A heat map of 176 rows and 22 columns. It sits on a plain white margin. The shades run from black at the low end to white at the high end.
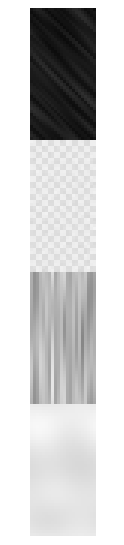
It is made of 4 by 1 panels. Panel 1,1: very low, slanting down to the right, faint in contrast. Panel 2,1: very high, checkered, faint in contrast. Panel 3,1: high, streaked downward. Panel 4,1: very high, smooth, faint in contrast.
